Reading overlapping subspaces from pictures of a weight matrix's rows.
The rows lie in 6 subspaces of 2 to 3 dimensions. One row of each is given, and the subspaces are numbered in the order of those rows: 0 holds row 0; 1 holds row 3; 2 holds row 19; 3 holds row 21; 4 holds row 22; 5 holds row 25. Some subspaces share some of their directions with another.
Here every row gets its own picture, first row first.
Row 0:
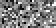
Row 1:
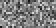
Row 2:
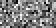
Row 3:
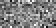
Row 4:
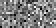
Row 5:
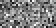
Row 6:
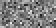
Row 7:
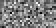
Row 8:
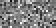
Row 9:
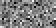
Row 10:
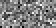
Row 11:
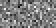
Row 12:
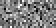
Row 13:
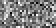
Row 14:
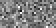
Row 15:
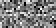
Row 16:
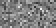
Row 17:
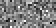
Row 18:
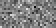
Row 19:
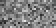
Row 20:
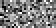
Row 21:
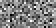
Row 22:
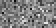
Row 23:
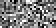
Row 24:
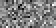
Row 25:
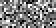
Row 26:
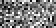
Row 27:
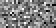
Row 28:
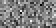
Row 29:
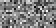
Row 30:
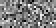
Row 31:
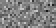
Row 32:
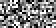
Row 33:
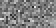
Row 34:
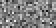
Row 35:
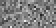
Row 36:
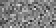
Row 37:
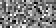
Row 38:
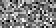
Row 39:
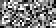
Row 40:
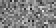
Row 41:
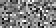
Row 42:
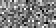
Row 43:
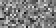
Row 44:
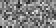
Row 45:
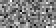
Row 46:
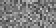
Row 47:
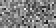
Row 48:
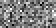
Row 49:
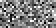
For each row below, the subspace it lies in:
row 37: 5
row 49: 3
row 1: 3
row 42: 4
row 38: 3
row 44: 3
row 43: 5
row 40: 4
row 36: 2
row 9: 0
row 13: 3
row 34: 5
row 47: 4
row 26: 1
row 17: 5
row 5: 1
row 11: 4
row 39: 0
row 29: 2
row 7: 0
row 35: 2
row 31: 0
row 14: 1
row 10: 3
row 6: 0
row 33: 5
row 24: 0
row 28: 3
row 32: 1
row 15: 2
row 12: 4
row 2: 5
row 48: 3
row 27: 0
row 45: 1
